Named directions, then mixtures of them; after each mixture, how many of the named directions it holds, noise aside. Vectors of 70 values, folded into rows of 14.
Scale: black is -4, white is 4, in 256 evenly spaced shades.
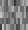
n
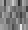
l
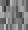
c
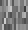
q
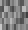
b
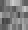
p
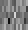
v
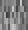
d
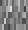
one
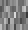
two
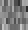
three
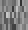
one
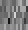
one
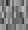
three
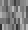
one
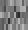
three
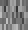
two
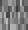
one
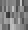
one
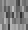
two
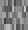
two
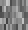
one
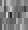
three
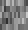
two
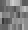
one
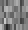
two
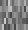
one
